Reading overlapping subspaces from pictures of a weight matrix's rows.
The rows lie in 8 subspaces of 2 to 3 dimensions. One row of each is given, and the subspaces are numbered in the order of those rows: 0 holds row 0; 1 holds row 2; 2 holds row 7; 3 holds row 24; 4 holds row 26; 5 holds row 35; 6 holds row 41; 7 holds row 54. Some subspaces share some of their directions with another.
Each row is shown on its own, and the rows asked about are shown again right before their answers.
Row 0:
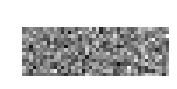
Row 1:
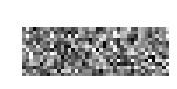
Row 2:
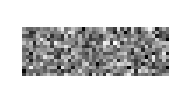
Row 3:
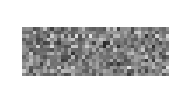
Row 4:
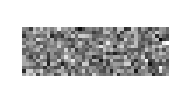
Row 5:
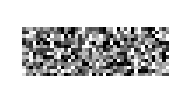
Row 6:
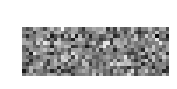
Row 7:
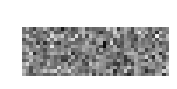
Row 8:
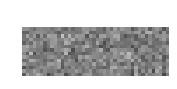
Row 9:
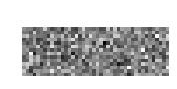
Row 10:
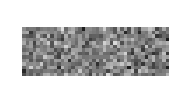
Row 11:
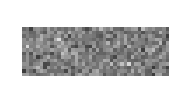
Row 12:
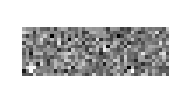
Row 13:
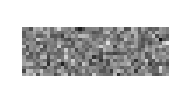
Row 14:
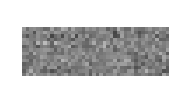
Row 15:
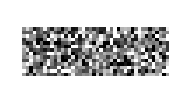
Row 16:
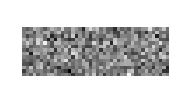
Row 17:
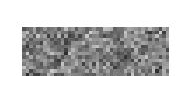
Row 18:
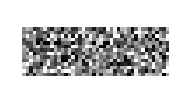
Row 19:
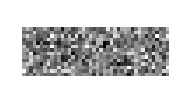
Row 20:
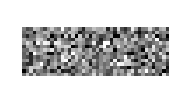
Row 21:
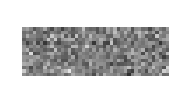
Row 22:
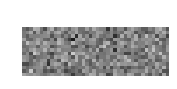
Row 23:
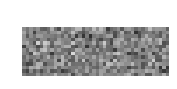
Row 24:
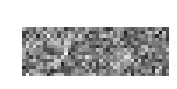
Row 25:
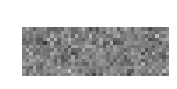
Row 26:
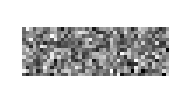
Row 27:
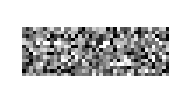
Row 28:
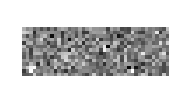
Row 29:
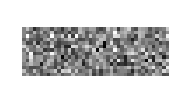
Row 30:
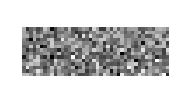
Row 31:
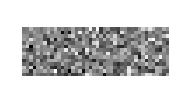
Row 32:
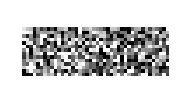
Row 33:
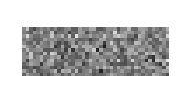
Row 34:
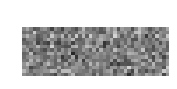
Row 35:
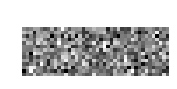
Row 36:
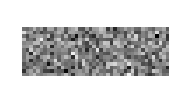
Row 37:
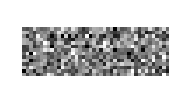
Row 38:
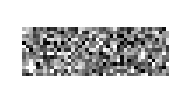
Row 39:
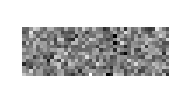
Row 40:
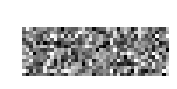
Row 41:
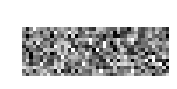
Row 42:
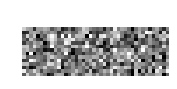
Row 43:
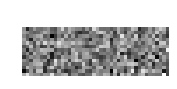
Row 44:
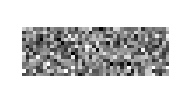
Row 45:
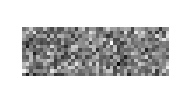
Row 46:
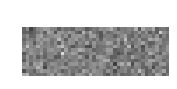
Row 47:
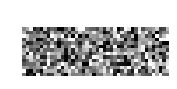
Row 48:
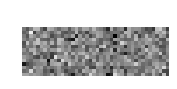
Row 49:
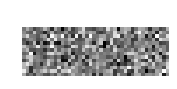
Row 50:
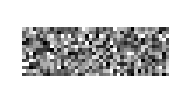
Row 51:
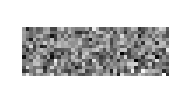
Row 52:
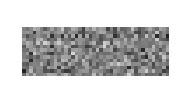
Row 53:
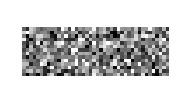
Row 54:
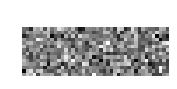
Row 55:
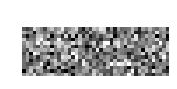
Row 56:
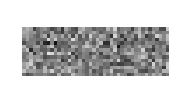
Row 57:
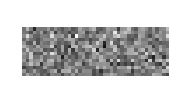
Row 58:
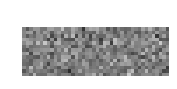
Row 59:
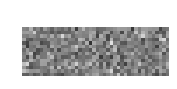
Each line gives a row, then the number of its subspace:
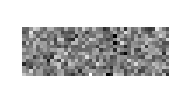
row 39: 1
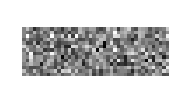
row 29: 6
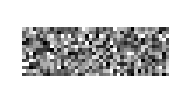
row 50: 3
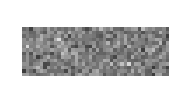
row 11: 2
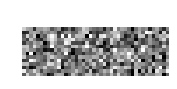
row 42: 3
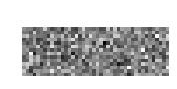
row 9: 4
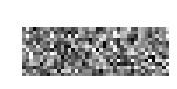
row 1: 6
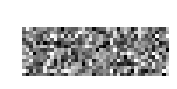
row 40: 4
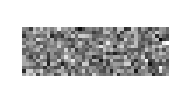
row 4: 7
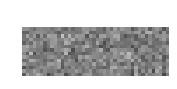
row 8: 3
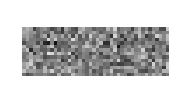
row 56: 5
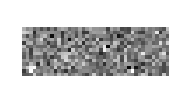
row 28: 5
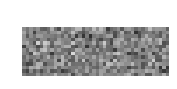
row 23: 7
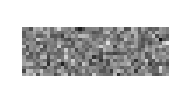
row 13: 7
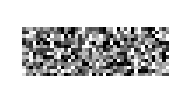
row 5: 1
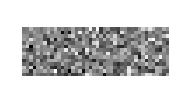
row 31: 0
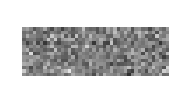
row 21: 0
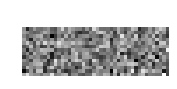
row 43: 4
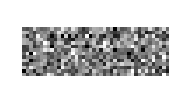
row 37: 3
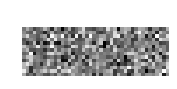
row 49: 2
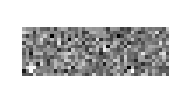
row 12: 5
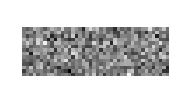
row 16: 0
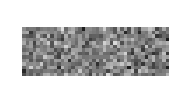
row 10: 1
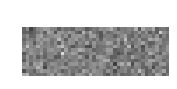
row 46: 2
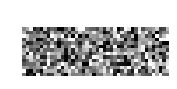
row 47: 7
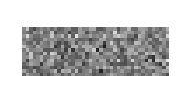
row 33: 6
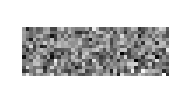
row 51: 4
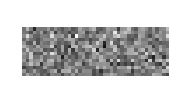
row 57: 6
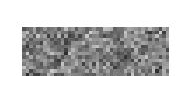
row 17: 3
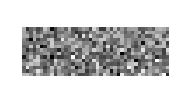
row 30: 4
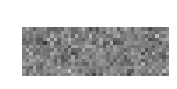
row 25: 0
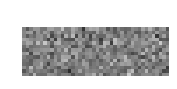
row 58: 0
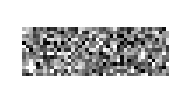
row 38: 5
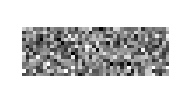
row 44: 2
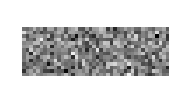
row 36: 2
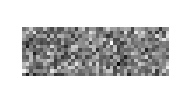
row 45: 3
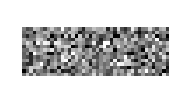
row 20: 2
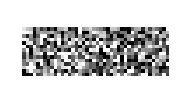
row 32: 5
